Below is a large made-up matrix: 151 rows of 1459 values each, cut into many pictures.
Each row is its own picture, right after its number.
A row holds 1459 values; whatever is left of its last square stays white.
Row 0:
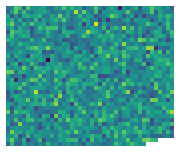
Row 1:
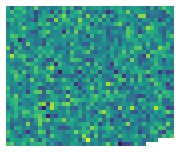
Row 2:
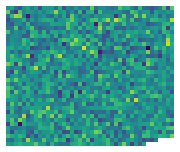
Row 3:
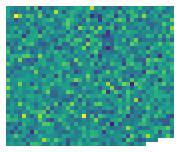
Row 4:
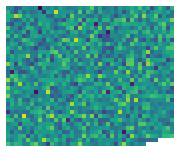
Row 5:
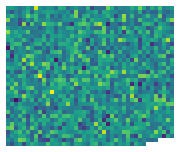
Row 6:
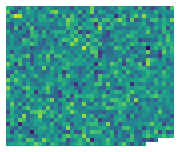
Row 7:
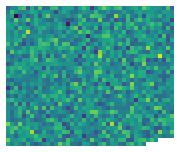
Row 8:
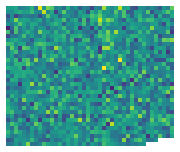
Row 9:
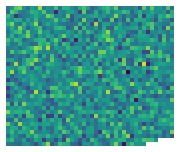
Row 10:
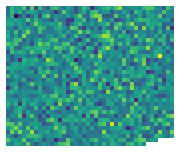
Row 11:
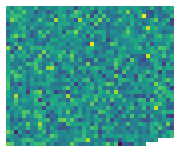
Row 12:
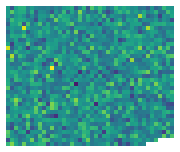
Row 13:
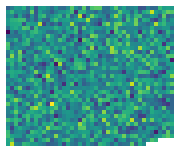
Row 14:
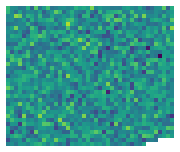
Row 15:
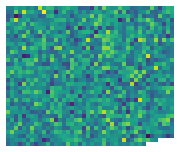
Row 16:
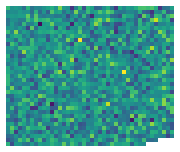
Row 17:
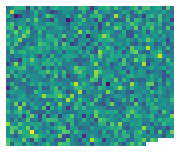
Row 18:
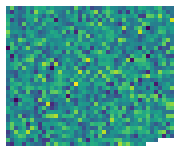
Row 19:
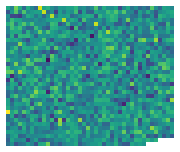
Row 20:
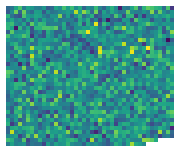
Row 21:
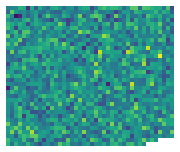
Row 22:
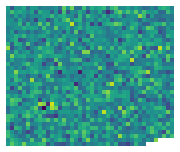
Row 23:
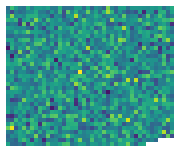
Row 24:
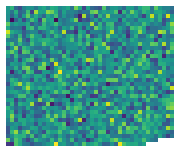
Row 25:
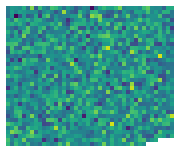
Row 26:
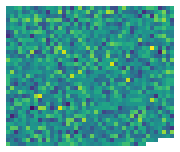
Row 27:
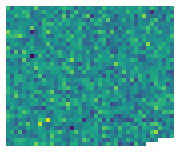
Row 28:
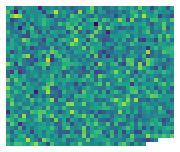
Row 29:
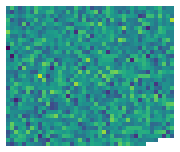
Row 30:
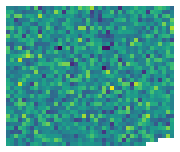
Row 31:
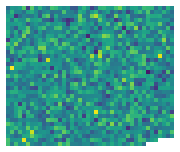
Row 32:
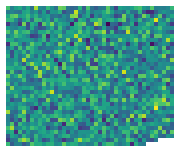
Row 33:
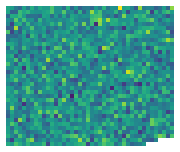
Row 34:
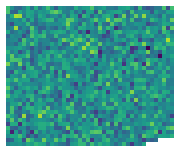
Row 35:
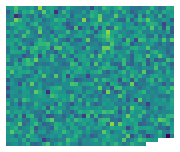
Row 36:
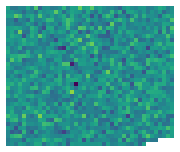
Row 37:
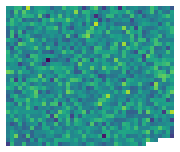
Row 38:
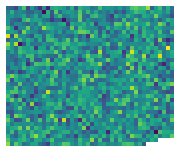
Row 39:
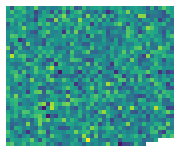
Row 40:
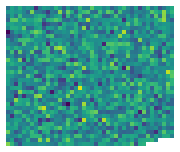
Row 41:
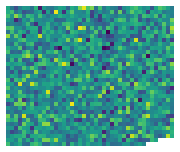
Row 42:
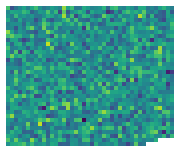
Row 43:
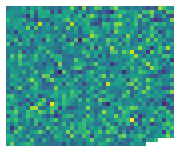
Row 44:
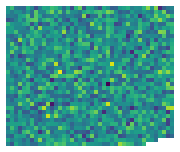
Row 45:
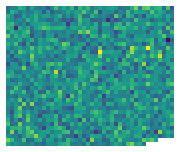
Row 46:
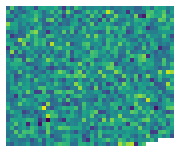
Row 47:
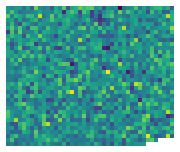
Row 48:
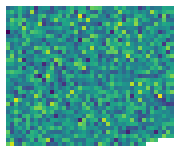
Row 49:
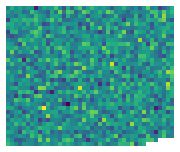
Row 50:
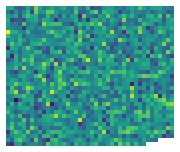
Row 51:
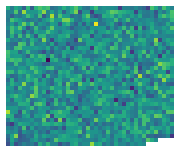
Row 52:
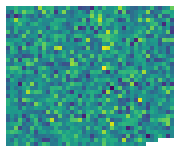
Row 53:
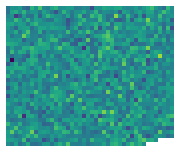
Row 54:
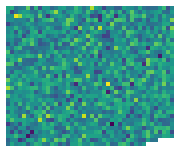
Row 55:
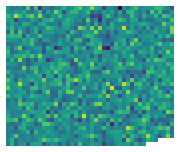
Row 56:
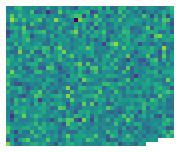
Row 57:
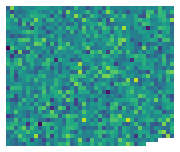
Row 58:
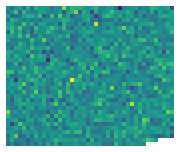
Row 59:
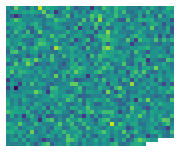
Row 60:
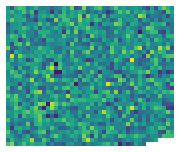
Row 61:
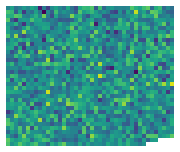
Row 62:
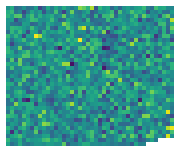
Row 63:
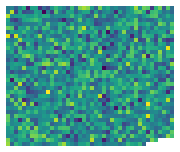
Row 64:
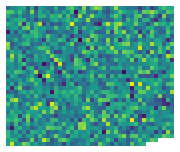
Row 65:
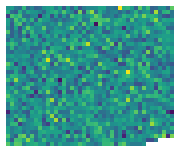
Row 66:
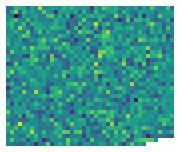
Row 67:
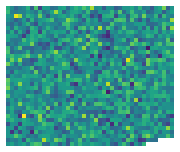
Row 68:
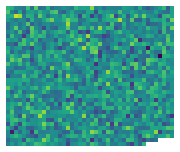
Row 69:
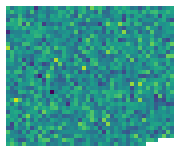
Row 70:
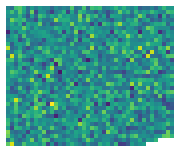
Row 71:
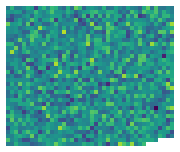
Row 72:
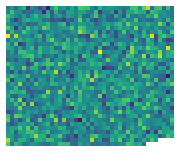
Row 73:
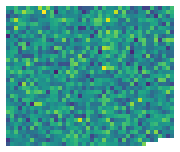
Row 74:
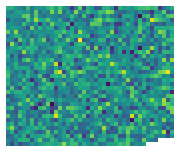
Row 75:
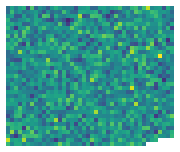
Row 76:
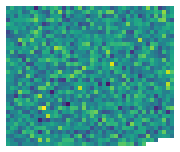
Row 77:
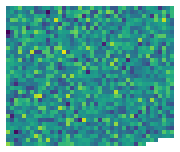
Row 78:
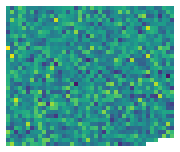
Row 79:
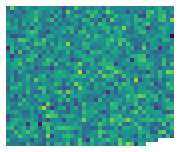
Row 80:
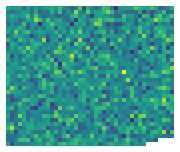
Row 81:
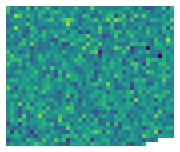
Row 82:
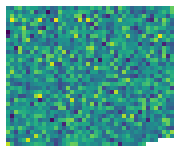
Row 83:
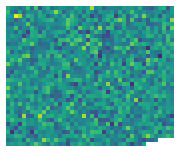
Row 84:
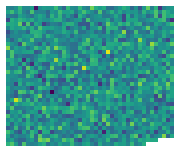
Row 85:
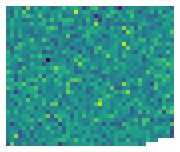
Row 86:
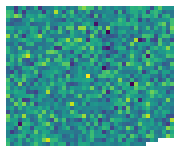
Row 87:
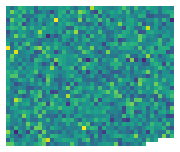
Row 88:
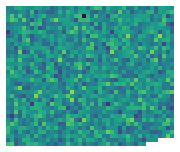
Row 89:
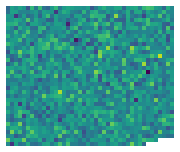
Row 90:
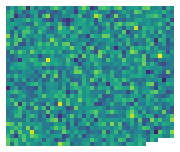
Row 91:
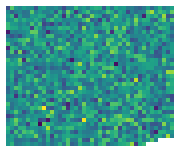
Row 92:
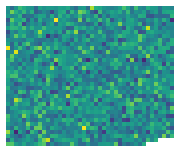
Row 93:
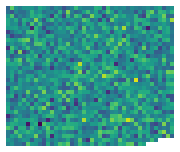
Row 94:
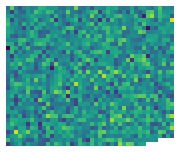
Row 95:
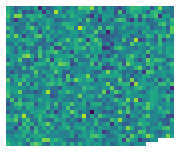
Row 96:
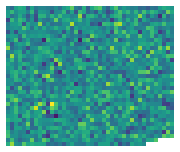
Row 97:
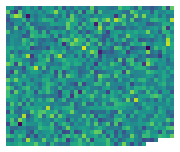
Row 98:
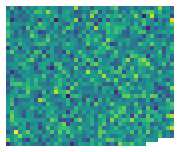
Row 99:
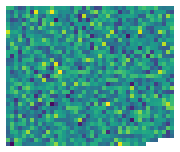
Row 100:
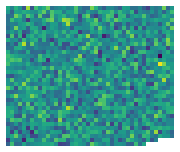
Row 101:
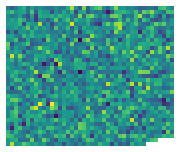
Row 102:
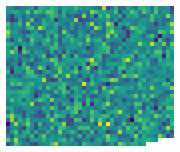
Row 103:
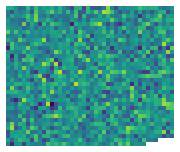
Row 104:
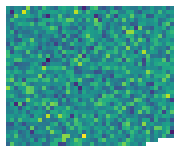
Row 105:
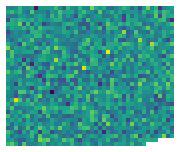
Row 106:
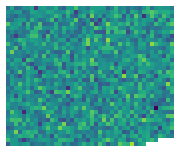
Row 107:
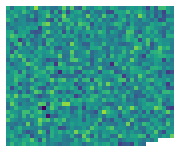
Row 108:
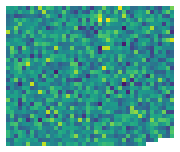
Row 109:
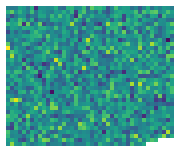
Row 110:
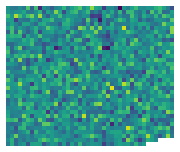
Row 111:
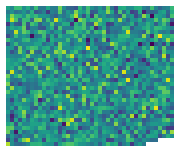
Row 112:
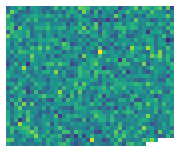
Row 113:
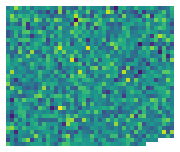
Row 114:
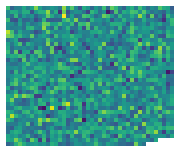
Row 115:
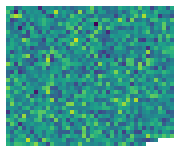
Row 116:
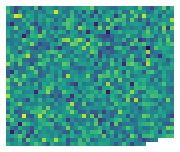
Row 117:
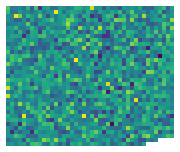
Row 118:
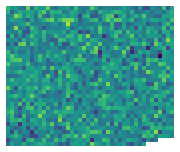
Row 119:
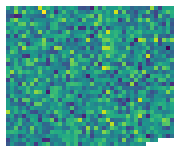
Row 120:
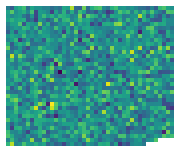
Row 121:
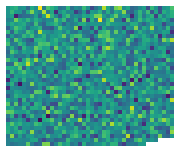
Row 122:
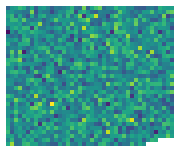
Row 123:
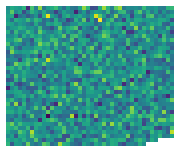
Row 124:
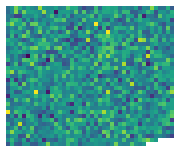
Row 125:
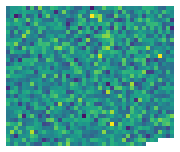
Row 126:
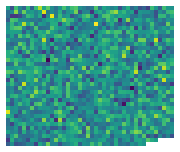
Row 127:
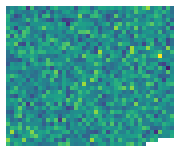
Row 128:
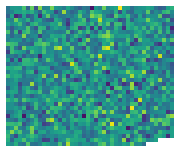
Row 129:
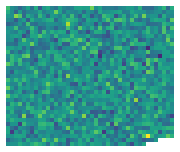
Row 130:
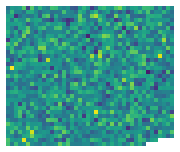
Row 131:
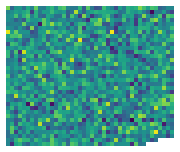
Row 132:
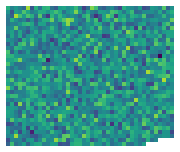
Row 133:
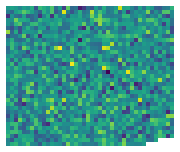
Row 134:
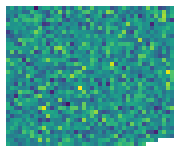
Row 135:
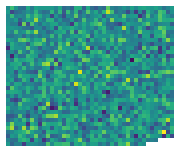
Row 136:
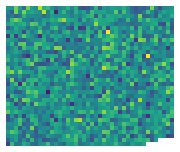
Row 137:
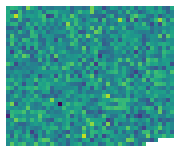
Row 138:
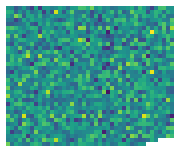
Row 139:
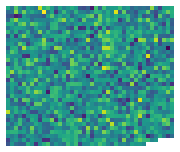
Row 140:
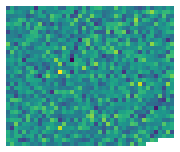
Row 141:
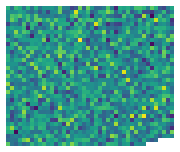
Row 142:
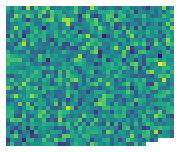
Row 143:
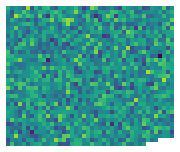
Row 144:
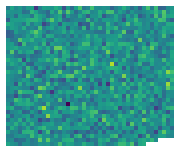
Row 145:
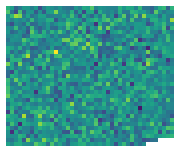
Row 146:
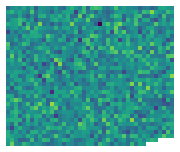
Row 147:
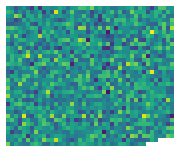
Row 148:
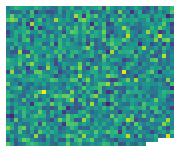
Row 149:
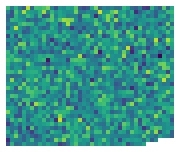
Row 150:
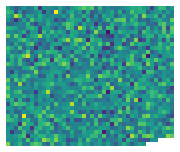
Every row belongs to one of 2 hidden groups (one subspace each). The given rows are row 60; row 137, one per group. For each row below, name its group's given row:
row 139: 137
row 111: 60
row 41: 137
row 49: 60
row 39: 60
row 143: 137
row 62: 137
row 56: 60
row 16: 60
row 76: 60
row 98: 60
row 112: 137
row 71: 60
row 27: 60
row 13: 60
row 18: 60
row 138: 137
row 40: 60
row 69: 60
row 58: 137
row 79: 60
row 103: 60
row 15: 137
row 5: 60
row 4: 137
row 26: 60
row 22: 60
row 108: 137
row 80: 60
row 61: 137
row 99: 60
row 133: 137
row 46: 60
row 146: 60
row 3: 137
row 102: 60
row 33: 137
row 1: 60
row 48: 60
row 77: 60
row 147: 137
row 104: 137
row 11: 60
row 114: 60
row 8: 137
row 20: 137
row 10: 137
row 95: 137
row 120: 60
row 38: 137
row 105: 60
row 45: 137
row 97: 137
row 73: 137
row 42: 60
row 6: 137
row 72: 137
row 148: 60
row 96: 60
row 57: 60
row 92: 60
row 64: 60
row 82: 60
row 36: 137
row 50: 60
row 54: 137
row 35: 137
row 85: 137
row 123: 137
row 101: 60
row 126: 137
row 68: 137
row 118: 137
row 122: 60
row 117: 137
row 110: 137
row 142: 137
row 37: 137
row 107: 60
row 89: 137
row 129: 137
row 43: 60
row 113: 60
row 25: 137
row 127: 137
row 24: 60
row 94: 60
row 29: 60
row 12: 60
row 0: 137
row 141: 60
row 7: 137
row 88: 60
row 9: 137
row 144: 60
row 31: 137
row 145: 137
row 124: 137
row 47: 137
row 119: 137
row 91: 60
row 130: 137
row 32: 60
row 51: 137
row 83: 137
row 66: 137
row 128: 137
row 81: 137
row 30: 137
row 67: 137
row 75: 137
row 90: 137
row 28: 137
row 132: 137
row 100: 137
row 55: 137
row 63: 137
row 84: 60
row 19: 137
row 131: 60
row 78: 60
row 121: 137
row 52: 137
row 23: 60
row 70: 60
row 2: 137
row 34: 137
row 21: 137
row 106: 60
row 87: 60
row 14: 137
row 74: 60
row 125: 137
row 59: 137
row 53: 137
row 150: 137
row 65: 137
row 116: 137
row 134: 60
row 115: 137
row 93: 60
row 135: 60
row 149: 137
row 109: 60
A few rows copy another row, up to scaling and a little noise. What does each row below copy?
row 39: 1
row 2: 97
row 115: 28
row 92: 87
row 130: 31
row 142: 100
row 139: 119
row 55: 110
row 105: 84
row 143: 132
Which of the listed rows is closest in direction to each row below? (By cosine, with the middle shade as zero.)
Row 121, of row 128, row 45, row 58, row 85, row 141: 128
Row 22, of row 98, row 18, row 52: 52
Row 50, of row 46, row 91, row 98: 98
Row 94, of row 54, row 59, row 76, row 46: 46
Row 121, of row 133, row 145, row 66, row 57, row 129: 66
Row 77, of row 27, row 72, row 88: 88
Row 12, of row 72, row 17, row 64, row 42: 64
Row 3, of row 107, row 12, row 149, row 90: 149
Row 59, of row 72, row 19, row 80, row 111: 19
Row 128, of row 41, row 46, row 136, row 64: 136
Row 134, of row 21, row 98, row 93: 93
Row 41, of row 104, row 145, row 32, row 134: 145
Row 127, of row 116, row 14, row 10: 10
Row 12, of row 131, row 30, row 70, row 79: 70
